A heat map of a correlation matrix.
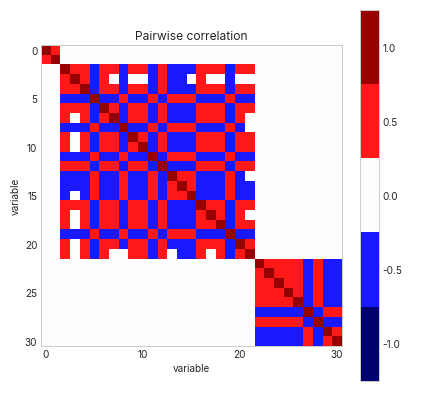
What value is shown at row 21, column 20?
0.5
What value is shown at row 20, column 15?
-0.5
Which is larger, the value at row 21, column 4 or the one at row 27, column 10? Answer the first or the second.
the first
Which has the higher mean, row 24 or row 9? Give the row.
9
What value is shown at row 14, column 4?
-0.5
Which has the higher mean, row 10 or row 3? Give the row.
10
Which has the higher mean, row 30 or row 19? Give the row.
30
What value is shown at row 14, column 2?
-0.5
